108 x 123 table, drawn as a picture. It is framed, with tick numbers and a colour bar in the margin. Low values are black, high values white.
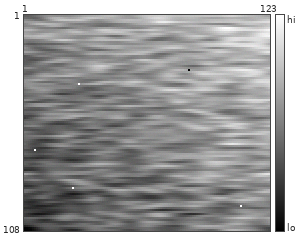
Mirror symmetry: none. Lone odd cells: 5, 4 higher and 1 lower than their neighbours. Slope: up to the top right. Ninth with the lowest average: bottom left.
